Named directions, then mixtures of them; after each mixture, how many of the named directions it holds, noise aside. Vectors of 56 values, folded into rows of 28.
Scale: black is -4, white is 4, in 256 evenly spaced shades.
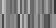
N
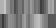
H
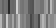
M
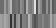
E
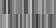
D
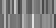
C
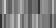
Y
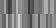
two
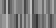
one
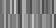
one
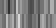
two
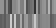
one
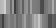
one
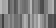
two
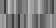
three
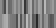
one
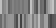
three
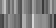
two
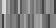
three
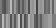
two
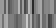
two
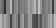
three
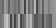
three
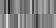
two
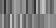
two
